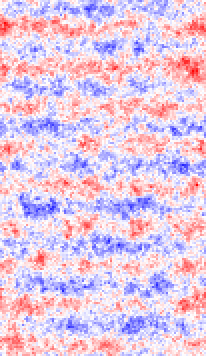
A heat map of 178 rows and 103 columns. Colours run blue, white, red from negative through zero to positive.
Average level on the scale: 50%. Stripes: horizontal, repeating 9 times. Grain: blotchy. Slope: none.
